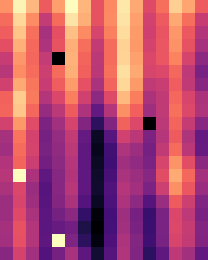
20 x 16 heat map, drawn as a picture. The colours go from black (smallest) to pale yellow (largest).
The field climbs toward the top. Stripes running up and down repeat 4 times from left to right. Four lone cells stand out: two far higher and two far lower than their neighbours. The values follow a bell shape.
